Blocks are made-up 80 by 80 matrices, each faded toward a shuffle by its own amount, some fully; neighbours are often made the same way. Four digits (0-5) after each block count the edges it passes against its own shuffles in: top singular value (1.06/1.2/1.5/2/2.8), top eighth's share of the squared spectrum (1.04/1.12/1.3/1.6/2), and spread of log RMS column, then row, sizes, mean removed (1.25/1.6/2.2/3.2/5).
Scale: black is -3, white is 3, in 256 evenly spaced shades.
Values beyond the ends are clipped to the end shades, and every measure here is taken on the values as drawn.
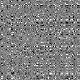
4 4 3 3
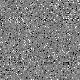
3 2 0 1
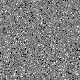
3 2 0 1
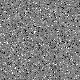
1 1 0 0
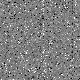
2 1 0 0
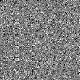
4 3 1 1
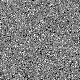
1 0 0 0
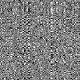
4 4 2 2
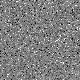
2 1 0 0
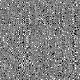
4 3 2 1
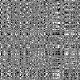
5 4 3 3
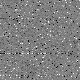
3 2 0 1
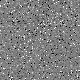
2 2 0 0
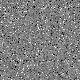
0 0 0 0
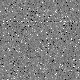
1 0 0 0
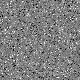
0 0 0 0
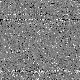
2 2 0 2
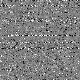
2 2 0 3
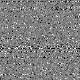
2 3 0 3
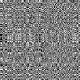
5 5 3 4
